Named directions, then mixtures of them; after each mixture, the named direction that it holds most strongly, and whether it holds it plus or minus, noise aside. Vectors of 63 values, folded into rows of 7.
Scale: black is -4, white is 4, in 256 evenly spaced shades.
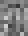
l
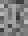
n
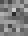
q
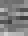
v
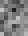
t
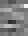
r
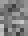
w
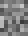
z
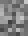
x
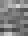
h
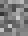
n, minus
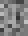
n, plus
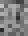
n, plus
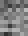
h, minus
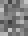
x, plus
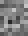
z, minus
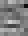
r, minus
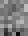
w, plus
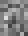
l, plus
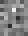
t, minus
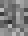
n, minus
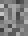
n, plus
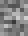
l, plus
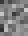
q, plus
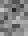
t, plus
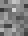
t, minus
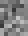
t, plus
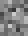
q, minus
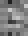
r, plus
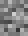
q, minus
